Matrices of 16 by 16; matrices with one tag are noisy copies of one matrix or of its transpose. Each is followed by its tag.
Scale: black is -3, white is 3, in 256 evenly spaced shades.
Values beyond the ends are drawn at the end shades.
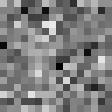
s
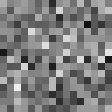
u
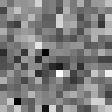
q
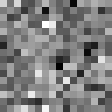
s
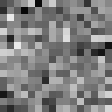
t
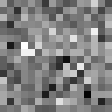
s
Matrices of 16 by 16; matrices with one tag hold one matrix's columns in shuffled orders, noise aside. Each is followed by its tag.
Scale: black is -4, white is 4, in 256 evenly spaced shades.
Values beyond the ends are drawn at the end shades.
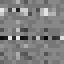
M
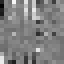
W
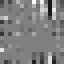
W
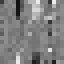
W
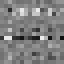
M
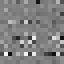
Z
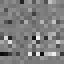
Z
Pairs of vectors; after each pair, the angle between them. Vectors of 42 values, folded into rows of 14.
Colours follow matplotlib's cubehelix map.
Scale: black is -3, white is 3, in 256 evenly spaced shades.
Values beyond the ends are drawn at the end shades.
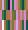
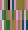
nearly parallel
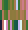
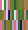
partly opposed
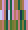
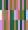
partly aligned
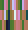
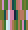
nearly opposite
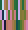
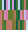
partly aligned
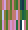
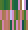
partly opposed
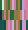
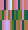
orthogonal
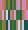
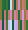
orthogonal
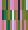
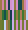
partly aligned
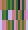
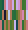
orthogonal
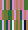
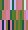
partly opposed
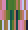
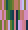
nearly parallel
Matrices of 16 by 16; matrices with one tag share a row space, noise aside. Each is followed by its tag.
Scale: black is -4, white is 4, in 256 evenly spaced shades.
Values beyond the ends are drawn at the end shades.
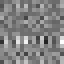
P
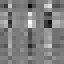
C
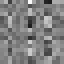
C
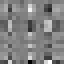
C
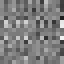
P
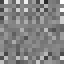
P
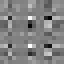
C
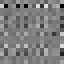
P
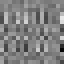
P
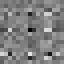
C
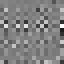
P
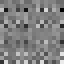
P
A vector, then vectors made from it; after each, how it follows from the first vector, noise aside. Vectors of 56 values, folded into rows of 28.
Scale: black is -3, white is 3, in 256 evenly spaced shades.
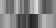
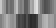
copied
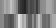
reversed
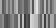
sign-scrambled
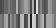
sign-scrambled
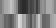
reversed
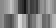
reversed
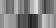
copied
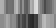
copied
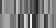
sign-scrambled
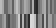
sign-scrambled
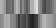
copied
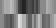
reversed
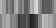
copied
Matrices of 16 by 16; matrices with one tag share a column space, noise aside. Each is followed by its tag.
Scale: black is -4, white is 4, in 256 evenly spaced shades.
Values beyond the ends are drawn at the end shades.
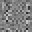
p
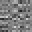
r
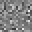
p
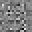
p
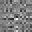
r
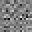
r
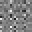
r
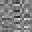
r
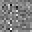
p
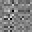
r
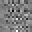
r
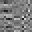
r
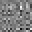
p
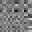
r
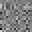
p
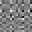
r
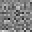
p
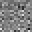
p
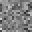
p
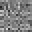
p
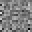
p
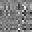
p
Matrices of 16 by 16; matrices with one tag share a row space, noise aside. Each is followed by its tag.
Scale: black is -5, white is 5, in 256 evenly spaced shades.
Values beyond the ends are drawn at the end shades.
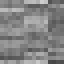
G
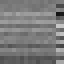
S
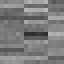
G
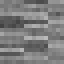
G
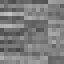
G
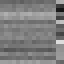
S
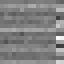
S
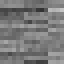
G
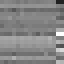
S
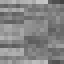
G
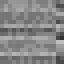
S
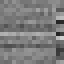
S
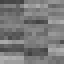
G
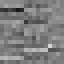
G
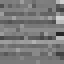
S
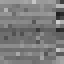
S
